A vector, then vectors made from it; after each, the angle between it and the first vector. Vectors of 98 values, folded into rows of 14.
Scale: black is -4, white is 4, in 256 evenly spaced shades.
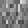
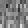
partly opposed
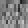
nearly opposite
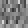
partly opposed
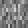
partly aligned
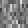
orthogonal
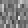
partly aligned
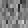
nearly opposite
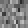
partly opposed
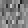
nearly opposite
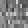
partly opposed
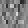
nearly opposite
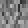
nearly opposite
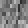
nearly opposite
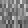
partly aligned
